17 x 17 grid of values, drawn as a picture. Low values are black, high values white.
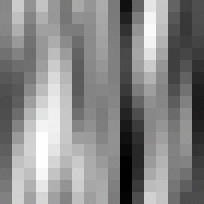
Histogram: bell-shaped. Grain: streaks running down. Ninth with the highest average: bottom left.
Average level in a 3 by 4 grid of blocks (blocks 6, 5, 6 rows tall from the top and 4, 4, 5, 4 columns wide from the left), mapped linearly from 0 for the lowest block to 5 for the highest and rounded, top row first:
3 3 3 0
2 4 1 0
5 5 0 1
